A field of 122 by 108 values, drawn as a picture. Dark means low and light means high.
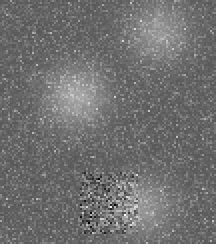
Roughest part: bottom middle. Histogram: skewed, a long tail of high values. Bumps: three. Slope: none. Odd patch: rougher, in the bottom middle. Mirror symmetry: none. Odd rows or columns: none.
